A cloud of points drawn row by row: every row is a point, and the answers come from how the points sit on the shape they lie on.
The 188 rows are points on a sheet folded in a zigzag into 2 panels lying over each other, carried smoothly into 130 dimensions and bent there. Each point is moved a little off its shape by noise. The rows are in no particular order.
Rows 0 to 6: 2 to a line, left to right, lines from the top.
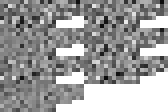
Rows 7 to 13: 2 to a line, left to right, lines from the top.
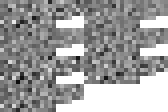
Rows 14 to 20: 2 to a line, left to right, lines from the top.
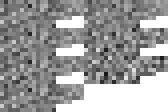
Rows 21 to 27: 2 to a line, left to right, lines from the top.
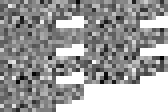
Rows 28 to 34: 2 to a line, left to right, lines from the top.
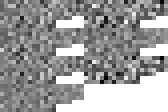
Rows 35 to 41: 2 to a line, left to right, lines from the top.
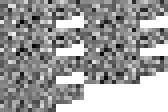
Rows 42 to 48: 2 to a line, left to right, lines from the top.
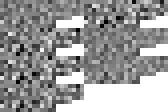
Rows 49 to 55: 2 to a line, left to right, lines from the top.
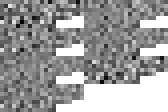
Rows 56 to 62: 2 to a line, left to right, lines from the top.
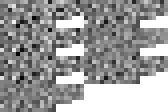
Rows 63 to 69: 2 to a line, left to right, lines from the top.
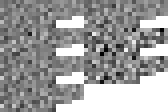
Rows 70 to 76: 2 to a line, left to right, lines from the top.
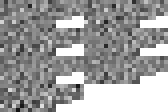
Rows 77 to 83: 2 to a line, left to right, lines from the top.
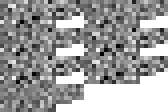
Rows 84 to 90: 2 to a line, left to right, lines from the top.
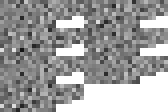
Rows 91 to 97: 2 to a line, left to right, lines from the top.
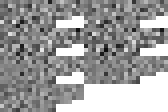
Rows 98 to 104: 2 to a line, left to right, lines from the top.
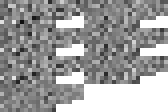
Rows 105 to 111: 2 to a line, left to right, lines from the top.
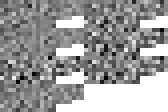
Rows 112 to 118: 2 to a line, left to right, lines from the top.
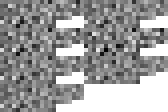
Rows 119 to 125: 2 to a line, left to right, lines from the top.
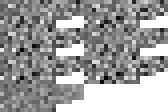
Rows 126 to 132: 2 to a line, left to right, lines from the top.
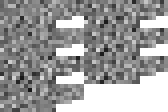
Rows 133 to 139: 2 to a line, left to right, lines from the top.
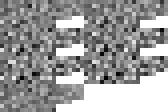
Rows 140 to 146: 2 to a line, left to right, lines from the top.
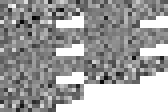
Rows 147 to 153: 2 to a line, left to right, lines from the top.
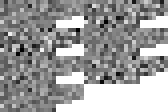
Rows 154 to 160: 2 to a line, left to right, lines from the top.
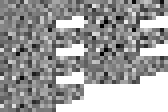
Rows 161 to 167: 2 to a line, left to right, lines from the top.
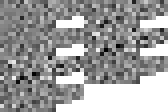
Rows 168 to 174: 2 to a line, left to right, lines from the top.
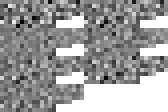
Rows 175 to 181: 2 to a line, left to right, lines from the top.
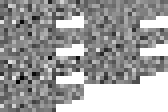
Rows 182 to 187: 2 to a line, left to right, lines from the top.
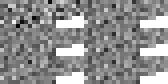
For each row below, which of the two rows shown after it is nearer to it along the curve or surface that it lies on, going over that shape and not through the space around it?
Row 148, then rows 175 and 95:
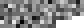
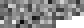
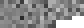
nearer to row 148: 175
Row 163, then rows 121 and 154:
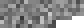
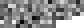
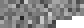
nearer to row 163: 154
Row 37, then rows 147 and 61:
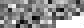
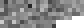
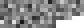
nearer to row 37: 61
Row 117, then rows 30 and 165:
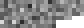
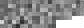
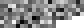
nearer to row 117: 165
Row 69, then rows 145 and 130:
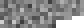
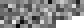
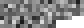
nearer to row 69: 130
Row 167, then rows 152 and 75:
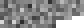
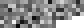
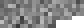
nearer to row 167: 152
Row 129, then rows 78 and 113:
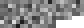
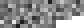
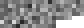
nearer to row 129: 78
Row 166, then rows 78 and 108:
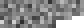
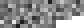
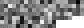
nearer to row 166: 108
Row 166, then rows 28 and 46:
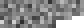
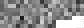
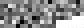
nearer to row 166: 46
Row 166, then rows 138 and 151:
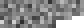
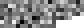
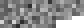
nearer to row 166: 138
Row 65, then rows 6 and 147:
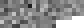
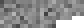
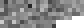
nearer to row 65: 6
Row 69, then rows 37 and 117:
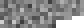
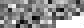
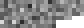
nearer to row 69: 117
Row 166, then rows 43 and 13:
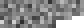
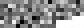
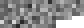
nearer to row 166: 43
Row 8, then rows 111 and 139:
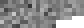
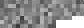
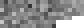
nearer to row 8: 111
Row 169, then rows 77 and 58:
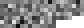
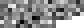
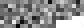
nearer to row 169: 58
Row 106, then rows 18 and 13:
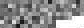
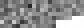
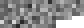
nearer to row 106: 13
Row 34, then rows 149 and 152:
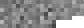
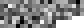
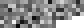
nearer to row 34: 149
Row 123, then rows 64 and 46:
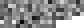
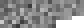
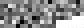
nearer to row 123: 46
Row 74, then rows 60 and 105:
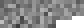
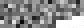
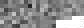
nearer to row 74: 105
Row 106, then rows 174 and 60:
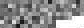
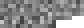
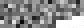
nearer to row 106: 60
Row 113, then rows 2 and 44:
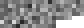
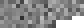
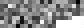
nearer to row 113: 44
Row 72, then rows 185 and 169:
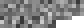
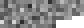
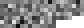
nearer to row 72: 185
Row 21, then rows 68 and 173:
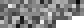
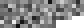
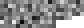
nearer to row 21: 68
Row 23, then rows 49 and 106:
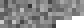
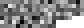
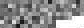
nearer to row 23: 49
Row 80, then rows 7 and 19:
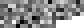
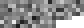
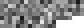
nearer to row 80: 7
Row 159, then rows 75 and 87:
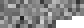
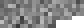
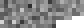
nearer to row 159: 75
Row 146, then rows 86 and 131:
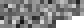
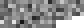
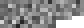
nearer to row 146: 86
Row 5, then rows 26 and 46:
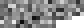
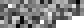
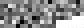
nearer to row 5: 46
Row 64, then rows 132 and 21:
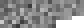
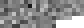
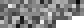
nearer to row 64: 132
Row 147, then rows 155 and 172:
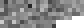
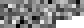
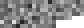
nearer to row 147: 155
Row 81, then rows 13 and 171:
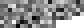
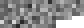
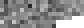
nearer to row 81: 13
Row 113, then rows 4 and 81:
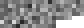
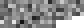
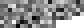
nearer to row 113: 81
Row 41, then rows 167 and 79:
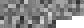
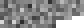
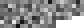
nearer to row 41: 167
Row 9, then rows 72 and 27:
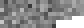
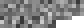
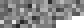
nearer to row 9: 72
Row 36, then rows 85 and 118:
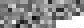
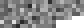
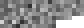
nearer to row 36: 85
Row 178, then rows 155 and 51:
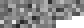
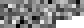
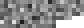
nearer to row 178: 155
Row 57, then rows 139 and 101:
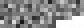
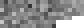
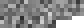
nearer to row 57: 101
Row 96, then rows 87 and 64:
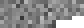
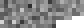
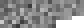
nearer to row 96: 87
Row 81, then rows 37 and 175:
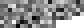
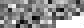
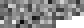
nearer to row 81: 37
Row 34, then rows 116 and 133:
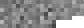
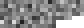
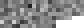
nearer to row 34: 116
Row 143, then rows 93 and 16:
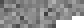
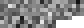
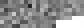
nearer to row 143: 16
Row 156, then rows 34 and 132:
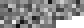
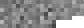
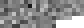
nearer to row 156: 132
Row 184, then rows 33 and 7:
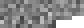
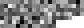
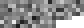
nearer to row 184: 33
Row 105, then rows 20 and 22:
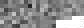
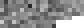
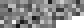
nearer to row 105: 22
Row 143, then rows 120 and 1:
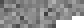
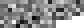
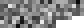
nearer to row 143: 1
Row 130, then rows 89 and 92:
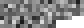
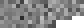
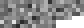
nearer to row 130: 89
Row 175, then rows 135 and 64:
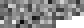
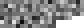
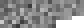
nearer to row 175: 135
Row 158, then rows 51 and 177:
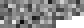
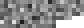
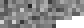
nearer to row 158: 51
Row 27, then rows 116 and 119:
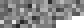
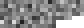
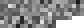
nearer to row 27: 119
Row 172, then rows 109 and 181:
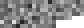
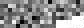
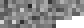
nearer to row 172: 109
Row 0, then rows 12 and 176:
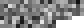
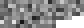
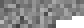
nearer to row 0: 12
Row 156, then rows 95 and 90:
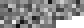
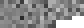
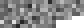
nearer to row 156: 90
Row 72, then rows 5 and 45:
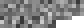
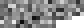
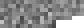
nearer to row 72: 45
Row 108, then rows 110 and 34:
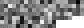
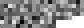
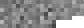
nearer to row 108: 110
